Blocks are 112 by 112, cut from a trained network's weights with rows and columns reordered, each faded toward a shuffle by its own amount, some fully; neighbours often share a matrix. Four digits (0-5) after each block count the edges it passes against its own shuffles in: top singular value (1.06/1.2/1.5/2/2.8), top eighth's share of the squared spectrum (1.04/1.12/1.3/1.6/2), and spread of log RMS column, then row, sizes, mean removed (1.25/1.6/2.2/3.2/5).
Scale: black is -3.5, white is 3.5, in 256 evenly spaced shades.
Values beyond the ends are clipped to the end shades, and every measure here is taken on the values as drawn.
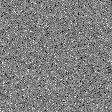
0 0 0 0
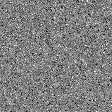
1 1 0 0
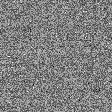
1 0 0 0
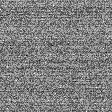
3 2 0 1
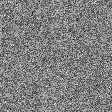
0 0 0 0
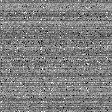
4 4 2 2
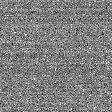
2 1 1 0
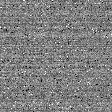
3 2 1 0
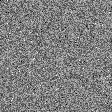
0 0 0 0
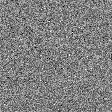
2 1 0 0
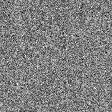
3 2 0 0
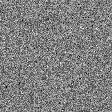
1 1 0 0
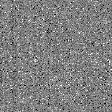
3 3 1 2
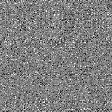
4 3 0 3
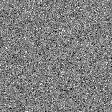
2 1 0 0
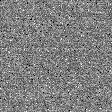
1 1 0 0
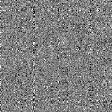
3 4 3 2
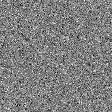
2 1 0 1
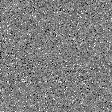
2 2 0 1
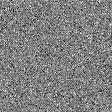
1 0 0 0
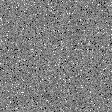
1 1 0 0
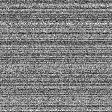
5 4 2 3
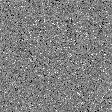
0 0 0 0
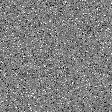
1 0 0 0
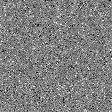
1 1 0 0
